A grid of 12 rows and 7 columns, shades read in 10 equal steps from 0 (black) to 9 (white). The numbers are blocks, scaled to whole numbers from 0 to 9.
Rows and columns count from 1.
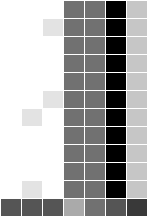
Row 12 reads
3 3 3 6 4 3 2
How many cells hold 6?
1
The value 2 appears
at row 12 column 7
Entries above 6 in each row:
4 4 4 4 4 4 4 4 4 4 4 0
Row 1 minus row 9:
0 0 0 0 0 0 0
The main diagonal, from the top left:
9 9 9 4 4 0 7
